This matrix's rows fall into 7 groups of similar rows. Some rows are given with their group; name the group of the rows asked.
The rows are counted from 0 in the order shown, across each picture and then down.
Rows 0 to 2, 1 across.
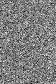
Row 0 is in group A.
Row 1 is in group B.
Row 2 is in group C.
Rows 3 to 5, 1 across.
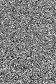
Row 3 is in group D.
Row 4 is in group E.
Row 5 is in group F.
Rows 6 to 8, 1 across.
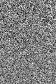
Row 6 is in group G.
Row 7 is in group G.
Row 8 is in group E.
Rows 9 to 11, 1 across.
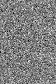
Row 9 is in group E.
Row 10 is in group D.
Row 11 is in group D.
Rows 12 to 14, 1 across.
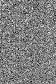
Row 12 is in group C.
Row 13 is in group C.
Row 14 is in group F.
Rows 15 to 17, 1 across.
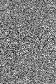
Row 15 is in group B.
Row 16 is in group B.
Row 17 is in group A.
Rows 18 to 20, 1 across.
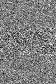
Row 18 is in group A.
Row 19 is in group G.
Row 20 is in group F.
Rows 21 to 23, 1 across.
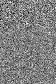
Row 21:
A
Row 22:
E
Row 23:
C
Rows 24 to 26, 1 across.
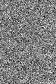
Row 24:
B
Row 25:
G
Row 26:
G
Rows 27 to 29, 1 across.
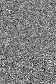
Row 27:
A
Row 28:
B
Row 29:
C
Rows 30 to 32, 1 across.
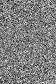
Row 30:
F
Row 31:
E
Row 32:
B
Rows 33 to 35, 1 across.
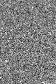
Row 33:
E
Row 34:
D
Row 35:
B
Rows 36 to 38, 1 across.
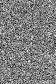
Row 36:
F
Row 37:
C
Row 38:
D
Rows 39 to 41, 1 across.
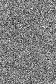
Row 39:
B
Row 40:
G
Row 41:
C
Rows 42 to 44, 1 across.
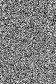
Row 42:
C
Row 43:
C
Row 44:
E
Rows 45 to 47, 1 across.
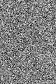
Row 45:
E
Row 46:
G
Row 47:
D
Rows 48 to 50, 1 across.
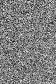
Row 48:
F
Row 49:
A
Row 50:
G
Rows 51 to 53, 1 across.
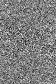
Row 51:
B
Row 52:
G
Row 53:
G
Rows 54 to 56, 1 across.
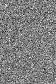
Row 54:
B
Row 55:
A
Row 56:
C
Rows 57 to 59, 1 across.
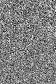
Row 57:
G
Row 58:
C
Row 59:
E
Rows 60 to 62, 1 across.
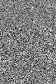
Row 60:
E
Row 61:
G
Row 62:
C
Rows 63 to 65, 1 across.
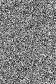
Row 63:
C
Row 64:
E
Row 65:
G
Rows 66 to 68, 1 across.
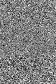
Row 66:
D
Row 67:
C
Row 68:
G
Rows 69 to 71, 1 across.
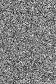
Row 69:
E
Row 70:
E
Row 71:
G
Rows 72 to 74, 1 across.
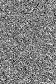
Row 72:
C
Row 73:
G
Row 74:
G
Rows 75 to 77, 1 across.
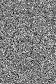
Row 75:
E
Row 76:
E
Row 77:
F
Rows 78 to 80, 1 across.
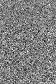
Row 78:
E
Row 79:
C
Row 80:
G
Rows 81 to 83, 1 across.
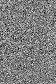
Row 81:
C
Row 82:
F
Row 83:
F
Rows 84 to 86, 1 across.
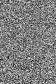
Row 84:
F
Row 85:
G
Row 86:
F
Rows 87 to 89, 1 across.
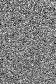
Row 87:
D
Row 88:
C
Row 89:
F
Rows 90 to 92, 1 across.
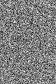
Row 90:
E
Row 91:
F
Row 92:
D
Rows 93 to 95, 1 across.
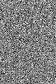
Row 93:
E
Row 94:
D
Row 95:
C
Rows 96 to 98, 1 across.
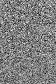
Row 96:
D
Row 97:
D
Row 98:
F
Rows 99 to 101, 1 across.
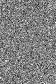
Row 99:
C
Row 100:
E
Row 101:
B
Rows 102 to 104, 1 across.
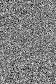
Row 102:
F
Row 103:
F
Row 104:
E
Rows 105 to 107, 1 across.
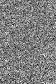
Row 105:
C
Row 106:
B
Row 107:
B
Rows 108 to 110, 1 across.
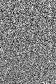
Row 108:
E
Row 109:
E
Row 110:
B
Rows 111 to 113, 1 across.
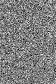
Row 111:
G
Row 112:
C
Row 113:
C
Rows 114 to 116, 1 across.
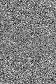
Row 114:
D
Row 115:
F
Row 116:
F
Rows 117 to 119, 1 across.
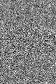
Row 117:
E
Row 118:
D
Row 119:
A
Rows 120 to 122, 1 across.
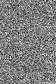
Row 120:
G
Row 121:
B
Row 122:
G
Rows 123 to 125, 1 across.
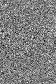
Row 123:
B
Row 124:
C
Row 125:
F
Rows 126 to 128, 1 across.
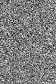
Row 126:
F
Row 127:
G
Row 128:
B
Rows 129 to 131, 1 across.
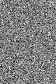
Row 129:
D
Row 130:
E
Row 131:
A
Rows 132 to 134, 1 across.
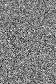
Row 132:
B
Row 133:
D
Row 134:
A
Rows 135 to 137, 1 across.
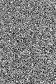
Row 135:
D
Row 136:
G
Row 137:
C
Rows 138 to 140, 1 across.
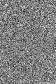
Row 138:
B
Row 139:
C
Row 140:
G
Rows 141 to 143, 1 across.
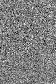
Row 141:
E
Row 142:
C
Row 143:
C
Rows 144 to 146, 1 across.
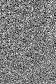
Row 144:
C
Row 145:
C
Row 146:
F
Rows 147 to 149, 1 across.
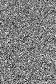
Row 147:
B
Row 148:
B
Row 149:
D
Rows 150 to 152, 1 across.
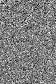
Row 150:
C
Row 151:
E
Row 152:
C
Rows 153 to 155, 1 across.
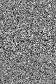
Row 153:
E
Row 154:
E
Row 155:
D
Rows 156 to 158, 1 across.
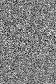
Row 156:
A
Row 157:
D
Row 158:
A
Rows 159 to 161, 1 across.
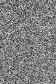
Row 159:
G
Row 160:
E
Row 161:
A
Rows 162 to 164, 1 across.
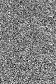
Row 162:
G
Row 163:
G
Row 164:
D
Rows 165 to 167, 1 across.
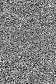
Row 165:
F
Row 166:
F
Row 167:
C
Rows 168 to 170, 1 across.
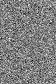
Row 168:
D
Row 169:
A
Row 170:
F
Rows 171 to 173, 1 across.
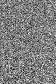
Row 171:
C
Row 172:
D
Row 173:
A
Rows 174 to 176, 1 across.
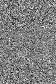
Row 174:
B
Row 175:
A
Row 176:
E
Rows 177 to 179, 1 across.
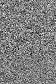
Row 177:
C
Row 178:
F
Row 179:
F
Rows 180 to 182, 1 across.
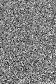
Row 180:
E
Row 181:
E
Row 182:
G
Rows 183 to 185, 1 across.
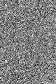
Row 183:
B
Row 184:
E
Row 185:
B
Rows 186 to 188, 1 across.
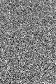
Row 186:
G
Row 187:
E
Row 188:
B
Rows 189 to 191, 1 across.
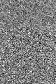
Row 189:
G
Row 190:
D
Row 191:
C
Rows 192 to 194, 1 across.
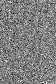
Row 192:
A
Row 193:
A
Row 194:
B
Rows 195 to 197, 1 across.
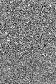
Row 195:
D
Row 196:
B
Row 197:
G
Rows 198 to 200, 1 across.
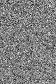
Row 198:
F
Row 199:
E
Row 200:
D
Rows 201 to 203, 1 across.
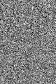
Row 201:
E
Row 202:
F
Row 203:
E
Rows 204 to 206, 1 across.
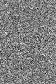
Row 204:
B
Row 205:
B
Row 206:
F
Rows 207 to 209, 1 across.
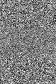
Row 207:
C
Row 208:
B
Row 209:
D
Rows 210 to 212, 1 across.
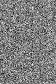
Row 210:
E
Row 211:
F
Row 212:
F
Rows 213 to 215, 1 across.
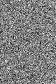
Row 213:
D
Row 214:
F
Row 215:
B
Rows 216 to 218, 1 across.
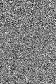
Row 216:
F
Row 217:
B
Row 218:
A
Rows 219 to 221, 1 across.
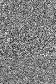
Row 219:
C
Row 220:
B
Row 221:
A
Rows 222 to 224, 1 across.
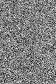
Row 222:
A
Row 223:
G
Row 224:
F
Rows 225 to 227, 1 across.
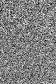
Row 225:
A
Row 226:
D
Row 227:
B
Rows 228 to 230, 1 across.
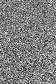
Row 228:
C
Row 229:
B
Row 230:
G
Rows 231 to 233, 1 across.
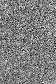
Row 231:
B
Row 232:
C
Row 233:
B
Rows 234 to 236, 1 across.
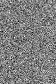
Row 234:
G
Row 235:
F
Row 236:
A
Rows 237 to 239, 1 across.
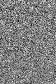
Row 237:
E
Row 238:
A
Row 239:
C
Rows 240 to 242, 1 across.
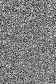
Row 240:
C
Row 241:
C
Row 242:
A
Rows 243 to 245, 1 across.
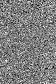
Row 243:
F
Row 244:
B
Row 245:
B
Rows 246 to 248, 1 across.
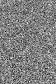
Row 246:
C
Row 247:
G
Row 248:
D
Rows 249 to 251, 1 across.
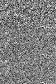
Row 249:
B
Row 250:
B
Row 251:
B
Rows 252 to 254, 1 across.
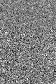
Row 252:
E
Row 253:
B
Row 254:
C
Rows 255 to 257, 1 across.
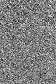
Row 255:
G
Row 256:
D
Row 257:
F
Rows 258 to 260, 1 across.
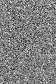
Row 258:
D
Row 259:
G
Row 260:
A
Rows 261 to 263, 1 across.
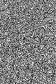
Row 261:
B
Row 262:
B
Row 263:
E
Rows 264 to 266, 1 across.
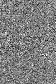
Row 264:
C
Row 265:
B
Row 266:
C
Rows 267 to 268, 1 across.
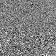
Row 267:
F
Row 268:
B
